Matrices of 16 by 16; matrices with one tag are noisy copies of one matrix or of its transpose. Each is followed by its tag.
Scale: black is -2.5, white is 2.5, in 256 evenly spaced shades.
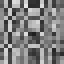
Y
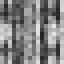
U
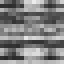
U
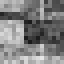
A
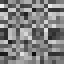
Y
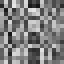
Y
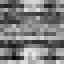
U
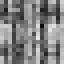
U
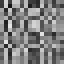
Y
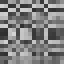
Y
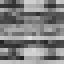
U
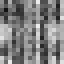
U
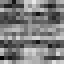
U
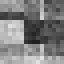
A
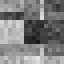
A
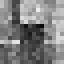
A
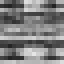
U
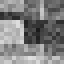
A
